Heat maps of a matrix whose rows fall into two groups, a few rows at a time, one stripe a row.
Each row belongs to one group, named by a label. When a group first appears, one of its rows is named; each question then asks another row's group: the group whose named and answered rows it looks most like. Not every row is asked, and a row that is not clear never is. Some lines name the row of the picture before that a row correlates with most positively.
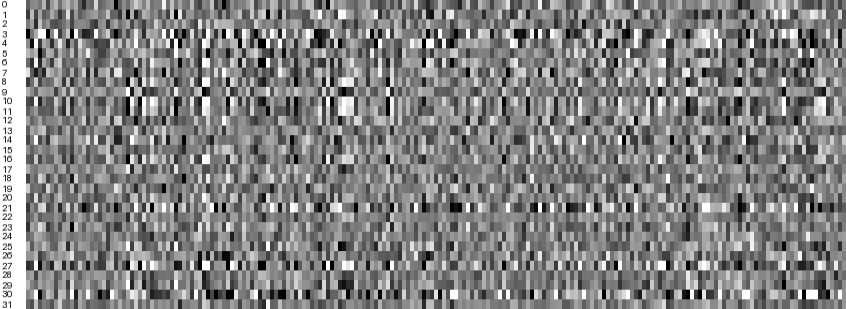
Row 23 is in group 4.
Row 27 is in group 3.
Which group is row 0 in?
4
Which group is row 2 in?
4
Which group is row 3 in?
4
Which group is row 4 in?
3
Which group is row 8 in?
3
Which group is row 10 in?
3
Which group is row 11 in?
3
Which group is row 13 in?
4
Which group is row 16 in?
3
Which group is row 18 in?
4
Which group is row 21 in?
4
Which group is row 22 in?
3
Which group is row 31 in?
3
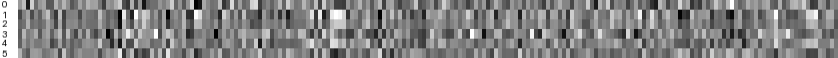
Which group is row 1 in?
3
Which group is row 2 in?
3
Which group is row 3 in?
4
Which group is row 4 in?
3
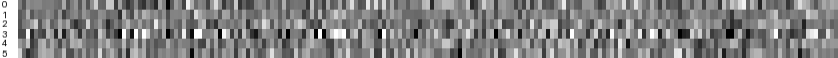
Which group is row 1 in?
3
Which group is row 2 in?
4
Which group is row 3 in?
3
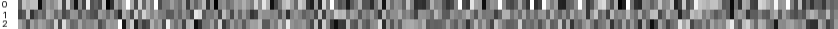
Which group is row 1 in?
3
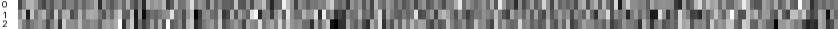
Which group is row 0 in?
4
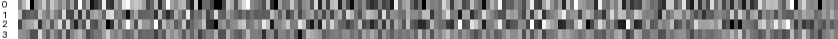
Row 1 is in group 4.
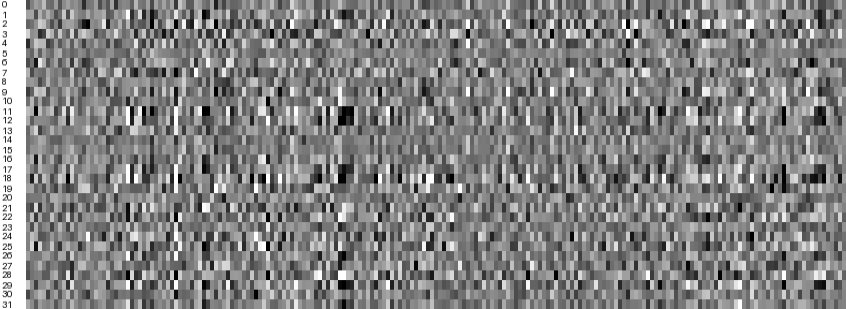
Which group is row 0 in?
4
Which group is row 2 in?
4
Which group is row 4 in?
4
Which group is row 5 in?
3
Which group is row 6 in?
4
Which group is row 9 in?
4
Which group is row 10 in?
3
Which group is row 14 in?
4
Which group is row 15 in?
4
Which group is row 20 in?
4
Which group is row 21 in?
3
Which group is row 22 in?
3
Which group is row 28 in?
3
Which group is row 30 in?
4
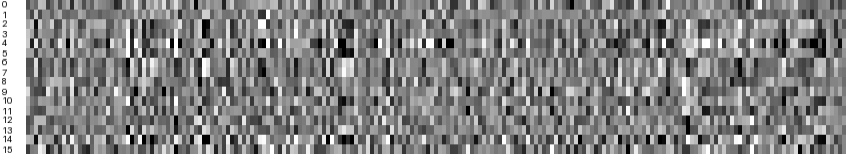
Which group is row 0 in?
4
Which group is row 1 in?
3
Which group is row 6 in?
3
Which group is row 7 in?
3
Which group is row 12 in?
4
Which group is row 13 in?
3
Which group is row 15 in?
4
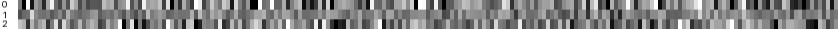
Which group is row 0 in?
3
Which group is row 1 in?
4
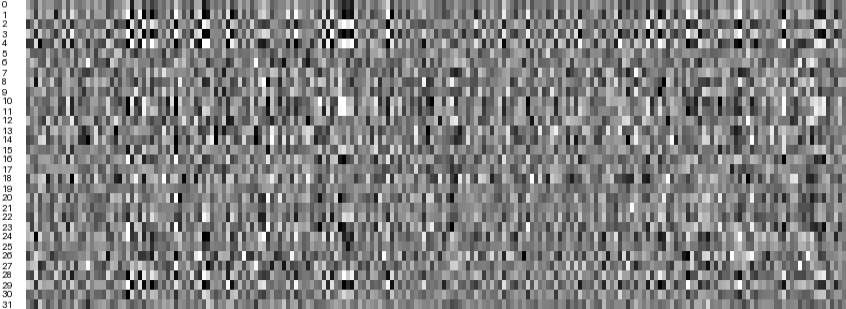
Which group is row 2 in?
3
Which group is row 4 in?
3
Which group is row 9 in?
4
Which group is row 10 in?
3
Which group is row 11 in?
3
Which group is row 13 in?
4
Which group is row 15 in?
3
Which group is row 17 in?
4
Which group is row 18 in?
4
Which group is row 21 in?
3
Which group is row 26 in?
4
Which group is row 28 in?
3
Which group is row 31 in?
4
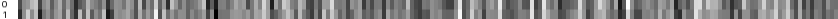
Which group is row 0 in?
4
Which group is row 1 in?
4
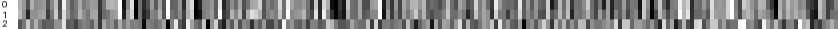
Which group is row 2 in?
4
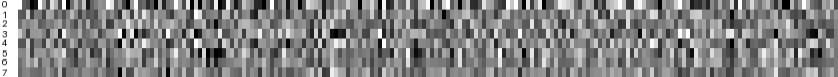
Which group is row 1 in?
3
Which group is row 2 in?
4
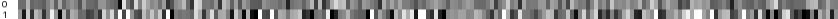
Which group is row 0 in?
3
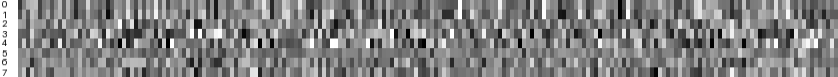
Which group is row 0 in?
4
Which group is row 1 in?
4
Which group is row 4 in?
3
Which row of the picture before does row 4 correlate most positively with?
0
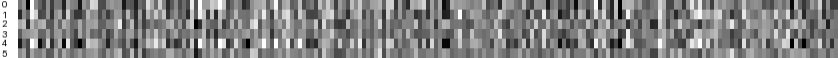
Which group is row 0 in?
4
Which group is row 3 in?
4
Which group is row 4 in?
4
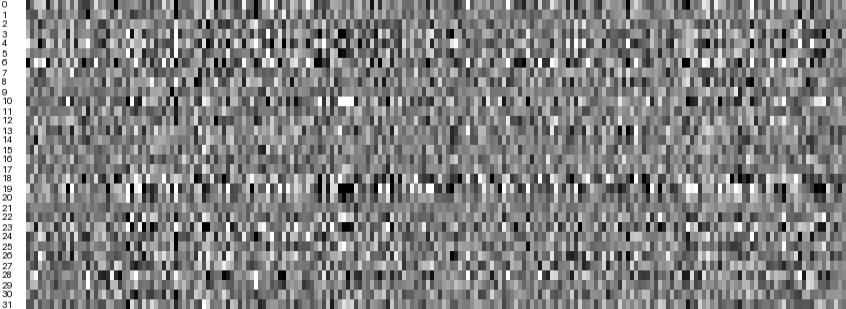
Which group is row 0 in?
4
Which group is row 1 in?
4
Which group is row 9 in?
3
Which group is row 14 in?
4
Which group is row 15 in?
3
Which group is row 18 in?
4
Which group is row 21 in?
4
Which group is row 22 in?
3
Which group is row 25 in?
3
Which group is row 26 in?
4
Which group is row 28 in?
4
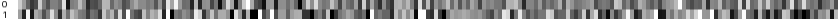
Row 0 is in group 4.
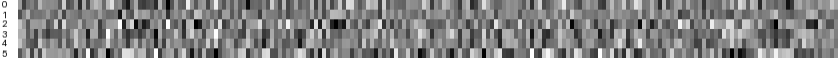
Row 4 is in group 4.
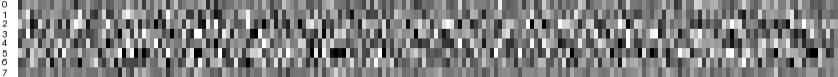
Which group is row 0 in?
4
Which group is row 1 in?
4
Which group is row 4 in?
4
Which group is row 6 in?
4
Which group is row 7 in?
3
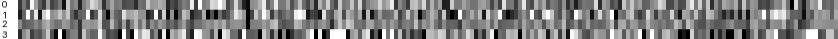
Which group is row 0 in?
4
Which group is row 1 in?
4
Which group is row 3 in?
3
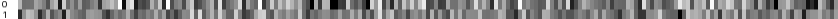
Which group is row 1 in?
4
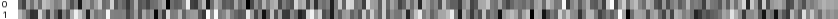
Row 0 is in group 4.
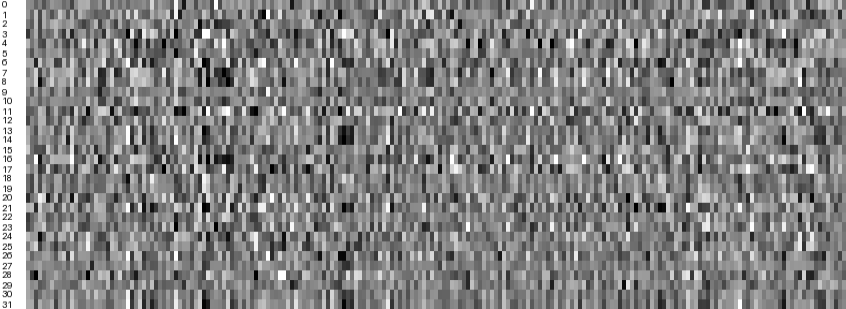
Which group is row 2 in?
4
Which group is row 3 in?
3
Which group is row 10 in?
4
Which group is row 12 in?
4
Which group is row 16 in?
4
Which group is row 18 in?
3
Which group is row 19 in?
3
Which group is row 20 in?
4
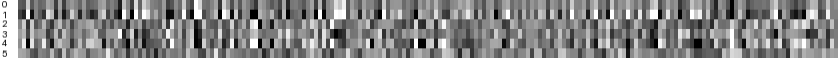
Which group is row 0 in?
3
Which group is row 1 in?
3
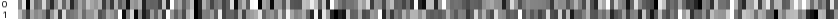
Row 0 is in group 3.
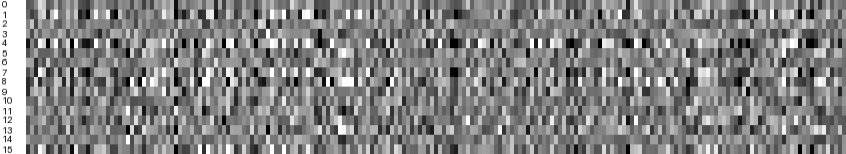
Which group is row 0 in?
4
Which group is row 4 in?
4
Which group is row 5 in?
3
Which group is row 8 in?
3
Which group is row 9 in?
4
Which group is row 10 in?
4
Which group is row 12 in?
4
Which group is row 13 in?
3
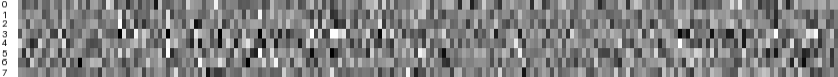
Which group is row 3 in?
3
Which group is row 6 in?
4
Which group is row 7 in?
4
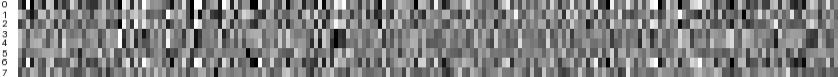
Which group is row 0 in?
3
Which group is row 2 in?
3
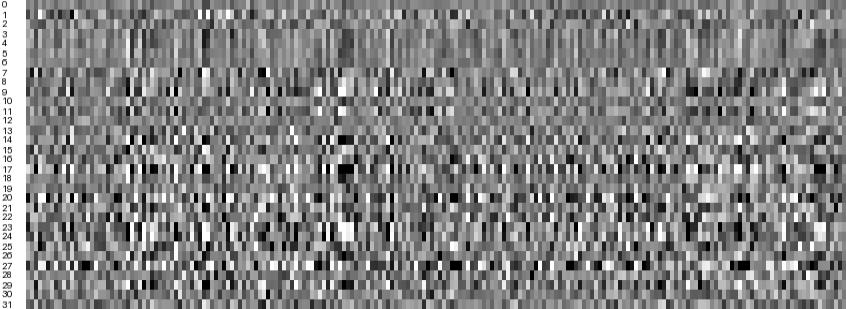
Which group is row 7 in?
3
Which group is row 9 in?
3
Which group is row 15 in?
3
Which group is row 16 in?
4
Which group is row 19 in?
4
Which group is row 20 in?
4
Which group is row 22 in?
4
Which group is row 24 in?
3
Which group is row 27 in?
4
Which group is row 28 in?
4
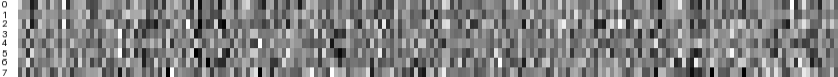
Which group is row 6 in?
4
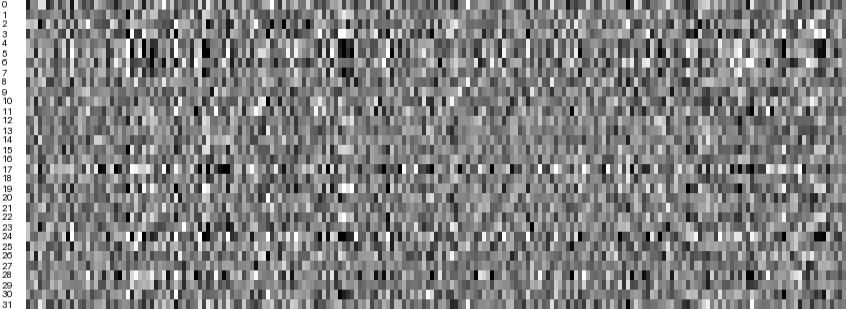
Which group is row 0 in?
4
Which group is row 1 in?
3
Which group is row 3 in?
3
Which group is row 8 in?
4
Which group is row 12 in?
3
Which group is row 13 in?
3
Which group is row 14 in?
4
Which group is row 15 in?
3
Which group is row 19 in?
3
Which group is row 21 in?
4
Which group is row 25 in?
4
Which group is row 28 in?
4
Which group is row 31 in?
4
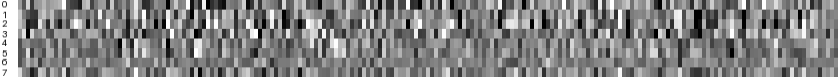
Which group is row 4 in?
3
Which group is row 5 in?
3
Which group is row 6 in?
4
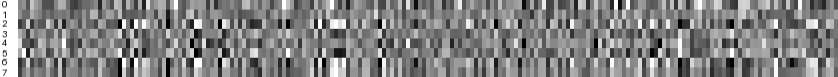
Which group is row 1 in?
4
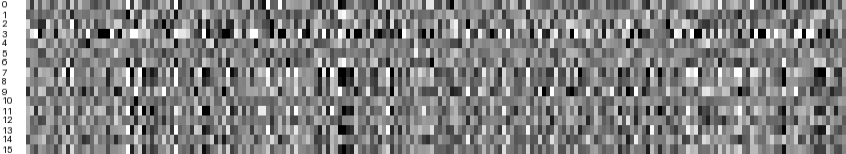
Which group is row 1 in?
3
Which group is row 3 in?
4
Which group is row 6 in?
3
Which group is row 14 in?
4
